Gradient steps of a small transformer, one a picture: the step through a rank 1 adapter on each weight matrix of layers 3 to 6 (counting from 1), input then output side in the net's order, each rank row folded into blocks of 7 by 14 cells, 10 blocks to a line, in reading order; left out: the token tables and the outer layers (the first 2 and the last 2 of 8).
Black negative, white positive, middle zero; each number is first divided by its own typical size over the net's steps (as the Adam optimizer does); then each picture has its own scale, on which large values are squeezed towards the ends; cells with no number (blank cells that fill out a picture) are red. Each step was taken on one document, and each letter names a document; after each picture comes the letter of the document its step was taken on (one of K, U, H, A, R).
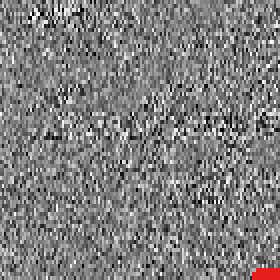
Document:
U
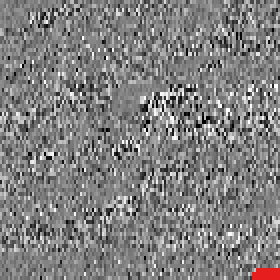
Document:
U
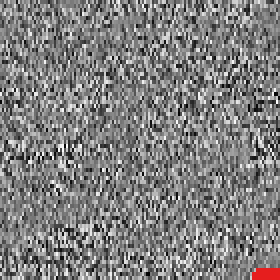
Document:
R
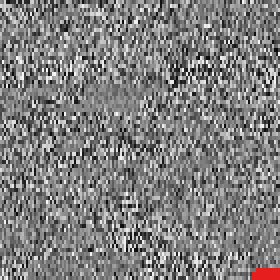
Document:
R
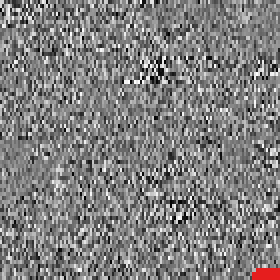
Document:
R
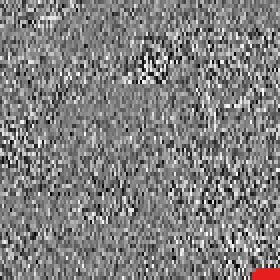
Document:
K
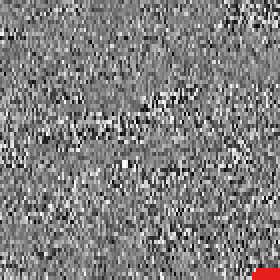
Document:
U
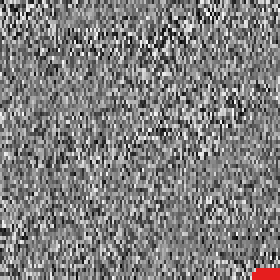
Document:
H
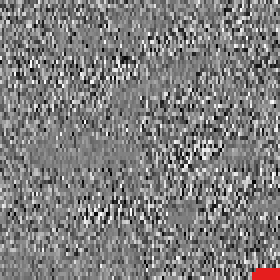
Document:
K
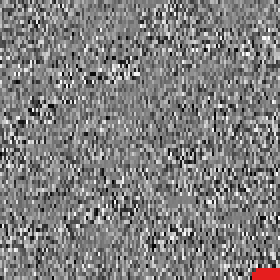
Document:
K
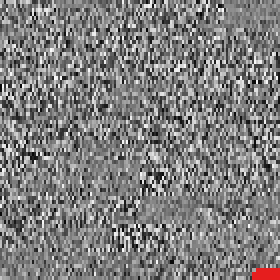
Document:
R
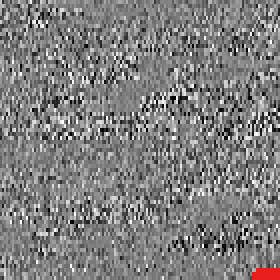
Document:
U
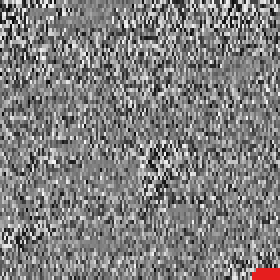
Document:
H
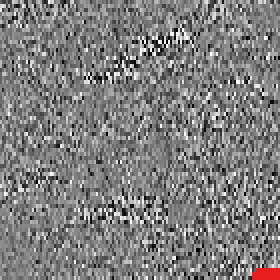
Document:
K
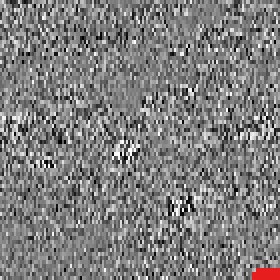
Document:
U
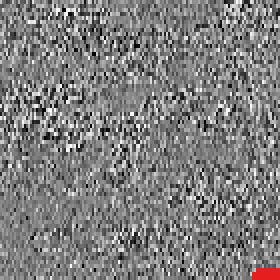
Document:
U
